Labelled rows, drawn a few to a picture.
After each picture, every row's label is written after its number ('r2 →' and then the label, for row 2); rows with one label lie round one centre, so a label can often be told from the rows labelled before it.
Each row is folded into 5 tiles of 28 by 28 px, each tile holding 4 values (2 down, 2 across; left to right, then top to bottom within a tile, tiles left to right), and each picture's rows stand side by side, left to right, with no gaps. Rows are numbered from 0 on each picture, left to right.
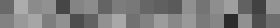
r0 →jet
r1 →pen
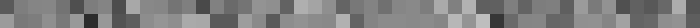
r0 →pen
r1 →jet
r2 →jet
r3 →jet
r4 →jet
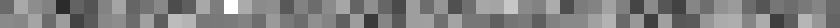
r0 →jet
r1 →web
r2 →pen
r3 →web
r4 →pen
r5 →jet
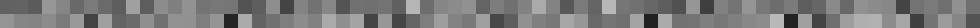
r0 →pen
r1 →pen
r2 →pen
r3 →jet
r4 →pen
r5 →pen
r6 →jet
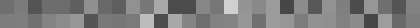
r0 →pen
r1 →web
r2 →pen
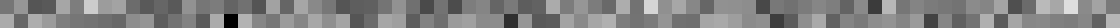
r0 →web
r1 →pen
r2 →jet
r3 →pen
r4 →web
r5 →jet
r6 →pen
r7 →web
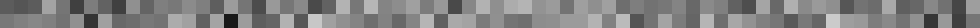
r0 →pen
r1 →pen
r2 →web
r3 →web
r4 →jet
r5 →web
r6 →pen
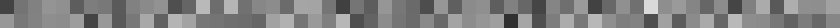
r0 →pen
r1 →web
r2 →jet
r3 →pen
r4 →web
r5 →web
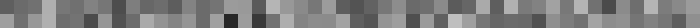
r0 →pen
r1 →pen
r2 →jet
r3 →web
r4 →web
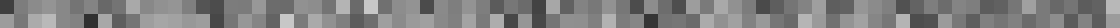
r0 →pen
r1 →jet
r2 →web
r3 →pen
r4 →pen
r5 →jet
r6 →jet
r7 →pen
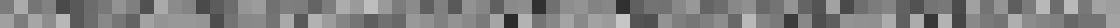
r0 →jet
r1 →jet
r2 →web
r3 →pen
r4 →jet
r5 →pen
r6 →pen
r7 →web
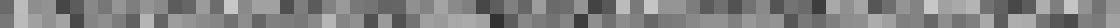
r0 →jet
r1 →web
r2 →pen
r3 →jet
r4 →web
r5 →pen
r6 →web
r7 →web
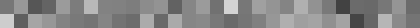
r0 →web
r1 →web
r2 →jet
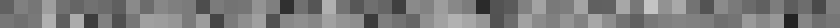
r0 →pen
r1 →jet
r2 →pen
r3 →jet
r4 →web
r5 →pen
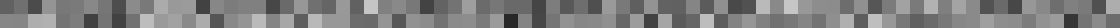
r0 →pen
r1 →jet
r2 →web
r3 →pen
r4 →pen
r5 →web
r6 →web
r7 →pen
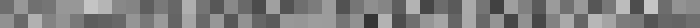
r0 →web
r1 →pen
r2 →pen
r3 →pen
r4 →web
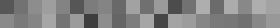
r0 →pen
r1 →web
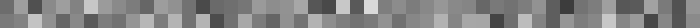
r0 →web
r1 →jet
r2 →web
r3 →jet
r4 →pen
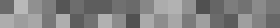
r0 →jet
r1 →jet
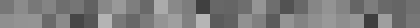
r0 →jet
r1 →jet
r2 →pen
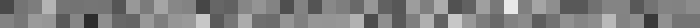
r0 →pen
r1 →jet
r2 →pen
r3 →web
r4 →pen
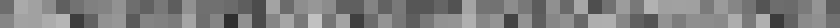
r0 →jet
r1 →pen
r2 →jet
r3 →pen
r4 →web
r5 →jet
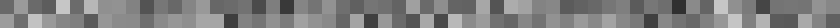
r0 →web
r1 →pen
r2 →pen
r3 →web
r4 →pen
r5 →jet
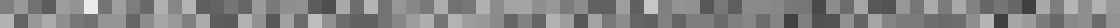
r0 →web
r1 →jet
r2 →web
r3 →web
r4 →web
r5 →pen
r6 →web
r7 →web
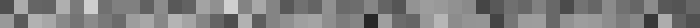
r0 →web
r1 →web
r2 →pen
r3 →jet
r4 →pen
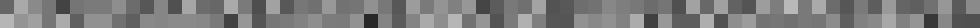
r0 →jet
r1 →pen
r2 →pen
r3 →jet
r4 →pen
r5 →web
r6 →pen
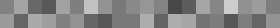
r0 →web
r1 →web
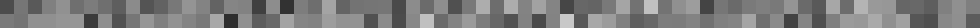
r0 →pen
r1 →pen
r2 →pen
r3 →web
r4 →web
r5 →pen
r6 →jet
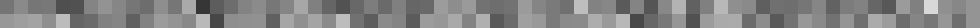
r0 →jet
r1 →jet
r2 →jet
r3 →jet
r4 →jet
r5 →jet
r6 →web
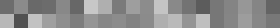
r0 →web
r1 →jet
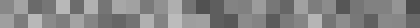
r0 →web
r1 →jet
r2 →jet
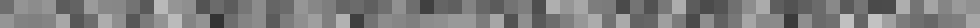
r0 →jet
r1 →jet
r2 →jet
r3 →pen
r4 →jet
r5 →pen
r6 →web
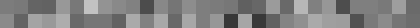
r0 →web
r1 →pen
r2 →jet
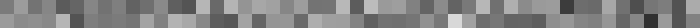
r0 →jet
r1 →web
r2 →web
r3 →web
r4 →pen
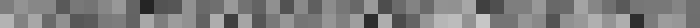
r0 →jet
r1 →pen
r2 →pen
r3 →jet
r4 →jet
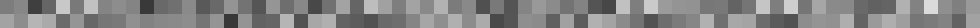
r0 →web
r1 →pen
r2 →web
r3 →jet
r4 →web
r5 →web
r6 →web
